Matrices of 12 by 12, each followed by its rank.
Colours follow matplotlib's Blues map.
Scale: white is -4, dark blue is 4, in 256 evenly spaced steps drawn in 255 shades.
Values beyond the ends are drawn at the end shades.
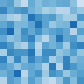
full rank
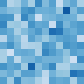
full rank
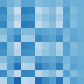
one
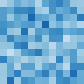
full rank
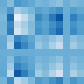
one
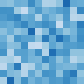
full rank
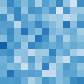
full rank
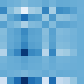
one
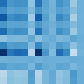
one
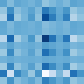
one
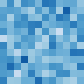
full rank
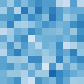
full rank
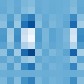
one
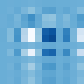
one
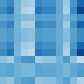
one
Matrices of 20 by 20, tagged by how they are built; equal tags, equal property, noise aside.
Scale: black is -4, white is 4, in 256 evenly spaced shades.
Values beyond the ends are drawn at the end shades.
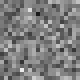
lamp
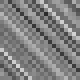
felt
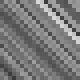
felt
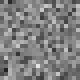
lamp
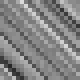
felt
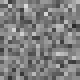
lamp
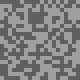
lamp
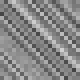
felt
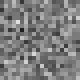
lamp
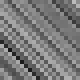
felt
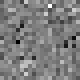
lamp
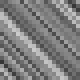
felt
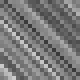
felt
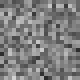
lamp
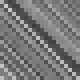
felt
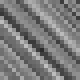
felt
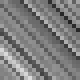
felt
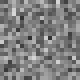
lamp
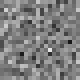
lamp
